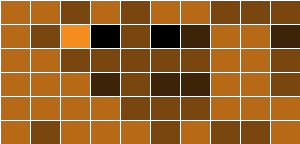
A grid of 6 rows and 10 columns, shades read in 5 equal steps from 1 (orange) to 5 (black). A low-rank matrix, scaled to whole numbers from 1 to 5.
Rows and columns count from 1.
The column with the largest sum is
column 6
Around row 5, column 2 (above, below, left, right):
2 3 2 2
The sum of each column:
12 14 13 18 17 20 18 14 14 17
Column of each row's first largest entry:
3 4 3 4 5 2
